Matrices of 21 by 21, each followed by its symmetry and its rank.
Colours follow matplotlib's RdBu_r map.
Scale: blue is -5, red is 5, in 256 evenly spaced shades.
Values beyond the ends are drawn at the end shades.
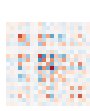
symmetric, rank three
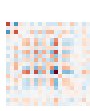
symmetric, rank three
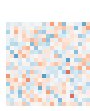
neither, full rank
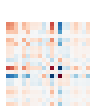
symmetric, rank two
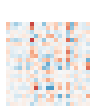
neither, rank three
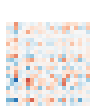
neither, rank three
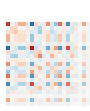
symmetric, rank two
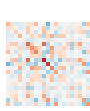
symmetric, rank three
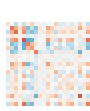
symmetric, rank three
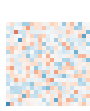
neither, full rank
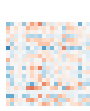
neither, rank three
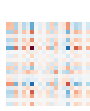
symmetric, rank two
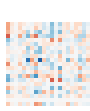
neither, rank three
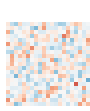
neither, full rank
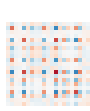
symmetric, rank two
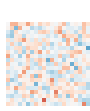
neither, full rank
